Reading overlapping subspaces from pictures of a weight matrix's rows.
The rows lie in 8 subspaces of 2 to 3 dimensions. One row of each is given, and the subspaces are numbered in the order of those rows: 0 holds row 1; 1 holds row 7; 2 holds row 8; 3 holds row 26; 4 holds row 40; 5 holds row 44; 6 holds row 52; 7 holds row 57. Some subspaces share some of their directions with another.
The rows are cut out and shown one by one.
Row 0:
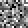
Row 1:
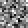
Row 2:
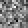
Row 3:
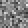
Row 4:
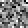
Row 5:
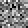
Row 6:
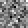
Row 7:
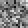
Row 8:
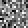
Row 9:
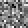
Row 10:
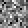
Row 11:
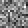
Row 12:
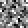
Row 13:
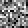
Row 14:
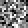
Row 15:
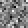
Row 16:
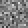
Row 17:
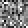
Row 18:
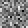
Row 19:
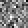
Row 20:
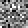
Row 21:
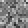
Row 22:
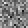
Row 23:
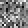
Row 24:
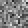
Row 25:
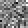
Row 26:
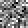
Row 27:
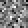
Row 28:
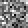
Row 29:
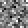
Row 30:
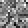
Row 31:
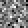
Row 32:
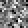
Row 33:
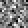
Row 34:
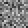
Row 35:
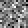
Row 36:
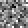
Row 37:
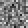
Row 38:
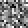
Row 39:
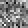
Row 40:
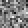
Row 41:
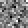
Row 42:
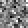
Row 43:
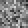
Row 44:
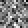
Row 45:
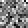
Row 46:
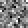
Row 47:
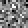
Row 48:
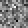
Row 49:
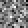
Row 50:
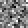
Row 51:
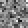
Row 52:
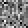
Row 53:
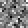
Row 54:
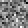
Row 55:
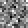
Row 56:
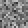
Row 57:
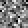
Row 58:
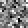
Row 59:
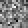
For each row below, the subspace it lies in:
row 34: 2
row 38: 6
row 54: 0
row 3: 4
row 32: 4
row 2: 6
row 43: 1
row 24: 7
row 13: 5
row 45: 5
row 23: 1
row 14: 0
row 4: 0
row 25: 3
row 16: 4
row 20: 2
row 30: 5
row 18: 2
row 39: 1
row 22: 2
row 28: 0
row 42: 4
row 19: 1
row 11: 5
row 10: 6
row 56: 3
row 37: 7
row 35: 3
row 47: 2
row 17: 6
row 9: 6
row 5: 2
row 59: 6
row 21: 5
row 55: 0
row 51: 4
